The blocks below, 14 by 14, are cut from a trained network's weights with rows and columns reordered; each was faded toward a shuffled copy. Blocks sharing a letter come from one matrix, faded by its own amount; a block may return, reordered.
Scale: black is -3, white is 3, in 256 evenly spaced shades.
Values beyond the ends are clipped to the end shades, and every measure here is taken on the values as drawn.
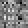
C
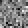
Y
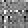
C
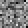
Y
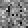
Y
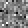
Y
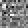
C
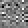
C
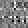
C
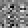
C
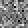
Y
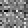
C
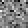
Y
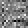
C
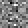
C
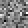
Y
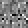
C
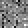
Y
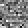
Y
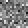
Y
